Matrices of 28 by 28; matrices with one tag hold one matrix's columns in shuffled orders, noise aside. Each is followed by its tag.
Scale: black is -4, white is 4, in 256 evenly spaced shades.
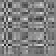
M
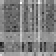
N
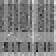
N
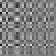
M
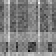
N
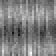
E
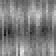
E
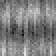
E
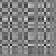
M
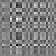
M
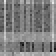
N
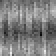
E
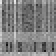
N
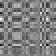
M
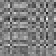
M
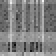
N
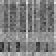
N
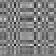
M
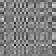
M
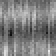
E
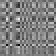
M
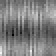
E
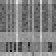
N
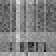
N
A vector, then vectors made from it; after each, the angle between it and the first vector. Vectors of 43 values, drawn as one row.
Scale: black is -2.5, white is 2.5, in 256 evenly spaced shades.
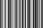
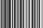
orthogonal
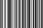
nearly parallel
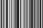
partly opposed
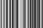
orthogonal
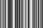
partly aligned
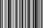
nearly parallel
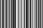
partly opposed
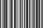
orthogonal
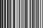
orthogonal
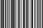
partly opposed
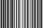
orthogonal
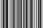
nearly opposite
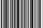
partly opposed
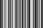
nearly parallel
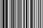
nearly opposite
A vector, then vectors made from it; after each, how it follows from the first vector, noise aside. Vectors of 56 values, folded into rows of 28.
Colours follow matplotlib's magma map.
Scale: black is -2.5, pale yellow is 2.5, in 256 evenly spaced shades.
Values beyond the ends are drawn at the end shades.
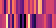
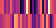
reversed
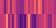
shrunk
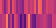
shrunk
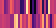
reversed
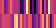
reversed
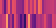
shrunk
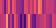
shrunk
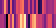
negated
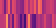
shrunk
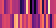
reversed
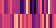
reversed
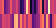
reversed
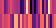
reversed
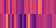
shrunk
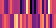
reversed
